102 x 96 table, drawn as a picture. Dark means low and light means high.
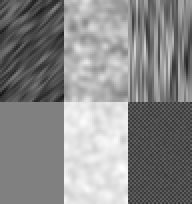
It is made of 2 by 3 panels. Panel 1,1: low, slanting up to the right. Panel 1,2: high, blotchy. Panel 1,3: middling, streaked downward, strong in contrast. Panel 2,1: middling, flat. Panel 2,2: very high, blotchy, faint in contrast. Panel 2,3: low, checkered.
